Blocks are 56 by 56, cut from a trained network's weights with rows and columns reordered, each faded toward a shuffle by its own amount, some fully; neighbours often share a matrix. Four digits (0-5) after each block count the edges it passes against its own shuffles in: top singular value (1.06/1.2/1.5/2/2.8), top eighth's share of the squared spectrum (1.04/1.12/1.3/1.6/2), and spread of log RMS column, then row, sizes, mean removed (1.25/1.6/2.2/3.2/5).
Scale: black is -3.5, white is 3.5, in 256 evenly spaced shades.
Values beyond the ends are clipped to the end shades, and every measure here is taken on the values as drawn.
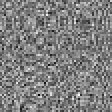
4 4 0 2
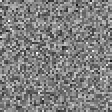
0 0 0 0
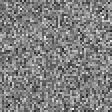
2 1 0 0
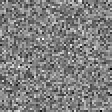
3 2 0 0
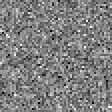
0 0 0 0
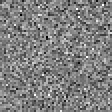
0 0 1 0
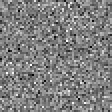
0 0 0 0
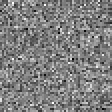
3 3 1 1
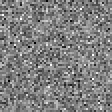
0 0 0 0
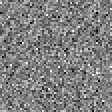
1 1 0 0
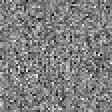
2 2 0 1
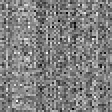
4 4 2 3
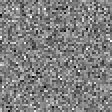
2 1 0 0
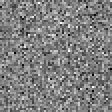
2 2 1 1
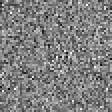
0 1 0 0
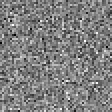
2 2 0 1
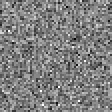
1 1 0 0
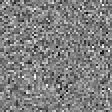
3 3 2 1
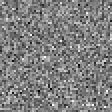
1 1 0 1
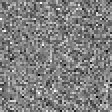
2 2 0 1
